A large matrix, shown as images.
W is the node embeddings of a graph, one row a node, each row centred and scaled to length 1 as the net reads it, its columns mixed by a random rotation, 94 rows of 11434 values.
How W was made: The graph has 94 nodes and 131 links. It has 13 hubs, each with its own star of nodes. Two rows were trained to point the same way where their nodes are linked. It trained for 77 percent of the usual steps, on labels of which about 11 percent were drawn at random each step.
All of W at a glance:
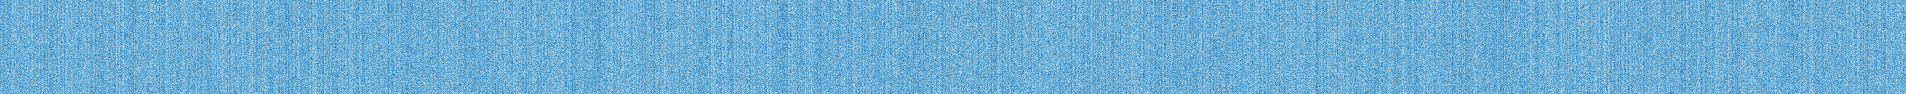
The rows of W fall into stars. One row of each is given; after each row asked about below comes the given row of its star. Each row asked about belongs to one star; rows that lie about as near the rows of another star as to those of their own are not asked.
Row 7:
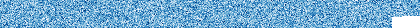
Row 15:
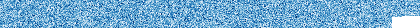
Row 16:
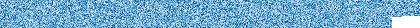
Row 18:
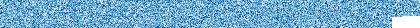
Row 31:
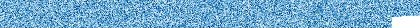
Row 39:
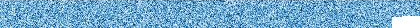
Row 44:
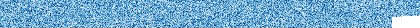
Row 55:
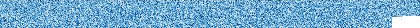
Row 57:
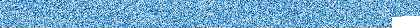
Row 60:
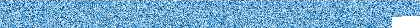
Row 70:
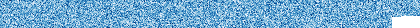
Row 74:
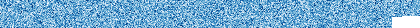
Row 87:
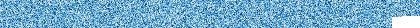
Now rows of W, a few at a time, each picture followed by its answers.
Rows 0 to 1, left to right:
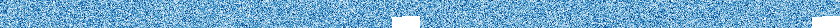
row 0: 16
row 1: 57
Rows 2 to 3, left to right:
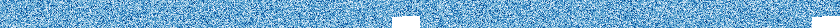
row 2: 55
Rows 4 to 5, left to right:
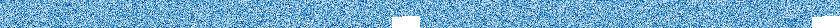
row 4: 15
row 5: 15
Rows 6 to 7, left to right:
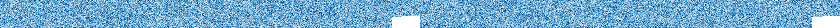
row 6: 31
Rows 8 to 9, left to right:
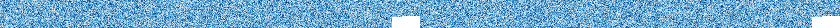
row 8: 16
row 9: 16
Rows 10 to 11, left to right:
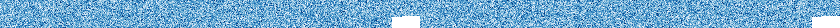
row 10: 15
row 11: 70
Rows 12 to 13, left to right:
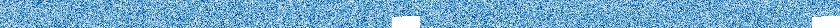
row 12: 55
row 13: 31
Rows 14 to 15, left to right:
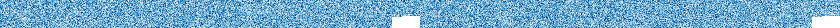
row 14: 57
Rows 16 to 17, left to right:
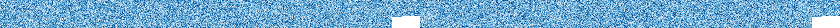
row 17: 70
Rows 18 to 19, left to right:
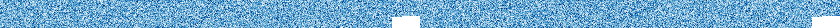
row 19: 16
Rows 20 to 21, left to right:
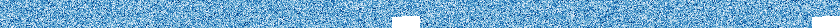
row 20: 44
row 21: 7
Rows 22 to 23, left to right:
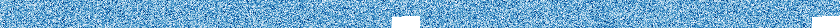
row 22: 60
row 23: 57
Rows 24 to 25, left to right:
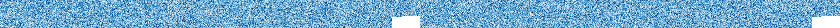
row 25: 60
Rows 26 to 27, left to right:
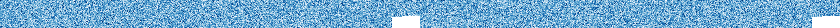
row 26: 87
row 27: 55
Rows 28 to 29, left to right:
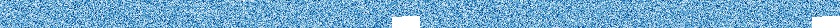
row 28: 31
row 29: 18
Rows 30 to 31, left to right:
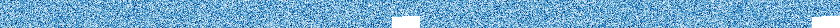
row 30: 15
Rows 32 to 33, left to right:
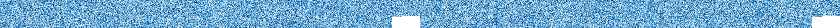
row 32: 7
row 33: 39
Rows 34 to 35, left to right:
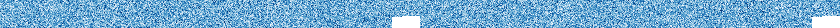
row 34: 15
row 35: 39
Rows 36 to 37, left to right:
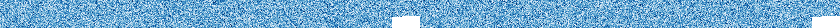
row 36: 39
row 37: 57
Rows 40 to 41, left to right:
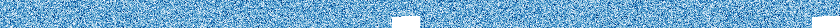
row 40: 60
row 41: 31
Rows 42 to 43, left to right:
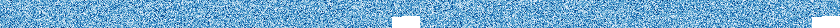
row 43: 74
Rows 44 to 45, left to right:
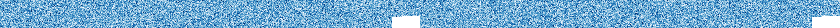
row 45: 18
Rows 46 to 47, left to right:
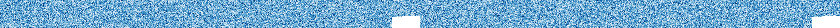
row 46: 55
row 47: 39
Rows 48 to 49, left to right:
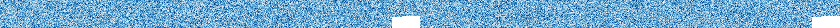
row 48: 18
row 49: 31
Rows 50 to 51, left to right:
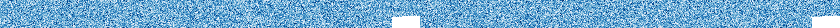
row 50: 39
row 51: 87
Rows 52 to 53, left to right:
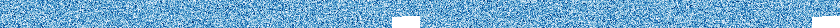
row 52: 7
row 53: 55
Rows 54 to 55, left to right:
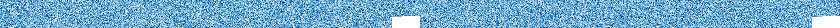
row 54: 57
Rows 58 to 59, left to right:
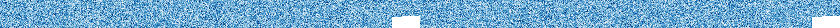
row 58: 16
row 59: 55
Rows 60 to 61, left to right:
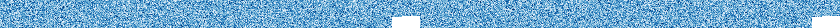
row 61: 15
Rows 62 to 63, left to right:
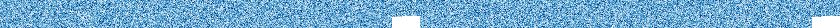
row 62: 87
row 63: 60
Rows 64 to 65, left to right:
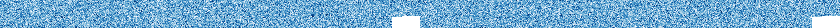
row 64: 7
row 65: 31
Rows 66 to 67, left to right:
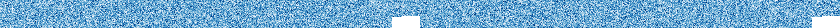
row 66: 74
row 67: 16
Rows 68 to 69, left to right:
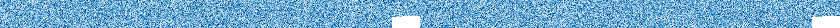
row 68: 7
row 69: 39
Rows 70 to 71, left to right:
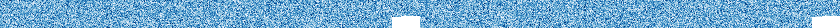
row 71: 87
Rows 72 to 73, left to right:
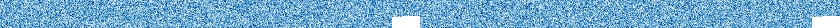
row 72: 7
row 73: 87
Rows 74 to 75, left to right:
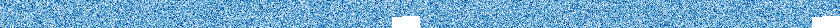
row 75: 44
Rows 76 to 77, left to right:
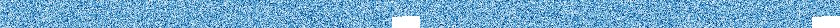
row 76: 15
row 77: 70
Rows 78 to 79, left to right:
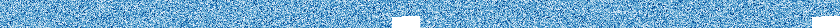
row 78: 31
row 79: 60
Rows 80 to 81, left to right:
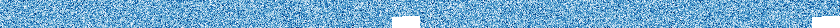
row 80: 39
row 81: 74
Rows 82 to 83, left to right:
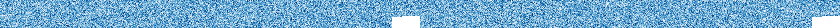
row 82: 15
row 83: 57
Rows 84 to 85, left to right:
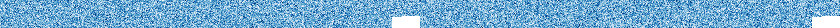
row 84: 31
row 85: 70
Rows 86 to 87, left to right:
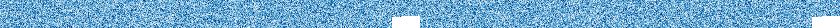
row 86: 57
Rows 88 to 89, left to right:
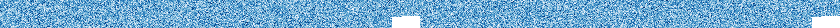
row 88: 44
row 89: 60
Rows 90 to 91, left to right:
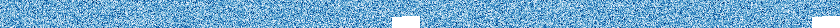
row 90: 57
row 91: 39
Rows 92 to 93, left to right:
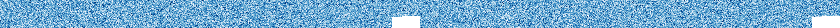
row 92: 87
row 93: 87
